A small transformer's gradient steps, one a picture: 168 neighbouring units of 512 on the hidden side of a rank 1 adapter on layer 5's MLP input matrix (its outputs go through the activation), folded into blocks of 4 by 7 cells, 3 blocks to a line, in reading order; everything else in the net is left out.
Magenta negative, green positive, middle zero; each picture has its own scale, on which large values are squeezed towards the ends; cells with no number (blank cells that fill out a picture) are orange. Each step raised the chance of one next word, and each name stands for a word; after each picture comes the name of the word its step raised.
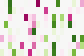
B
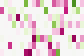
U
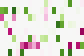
B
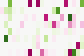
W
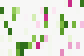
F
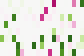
U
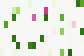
U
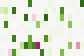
U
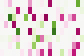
B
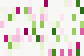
B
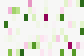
F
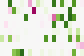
F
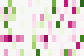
W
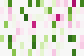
U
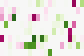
W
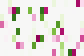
W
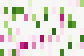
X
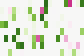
F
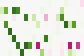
F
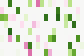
X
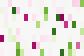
X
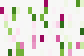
X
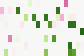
X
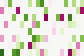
U
